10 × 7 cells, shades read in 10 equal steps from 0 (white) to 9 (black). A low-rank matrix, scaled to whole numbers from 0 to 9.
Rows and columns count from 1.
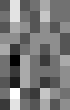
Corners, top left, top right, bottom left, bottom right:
6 5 7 4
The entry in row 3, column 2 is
3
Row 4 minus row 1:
-2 3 0 -1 1 -1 1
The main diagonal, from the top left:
6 1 4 4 6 5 4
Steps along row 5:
up down down up down up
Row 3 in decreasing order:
6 6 6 4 4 4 3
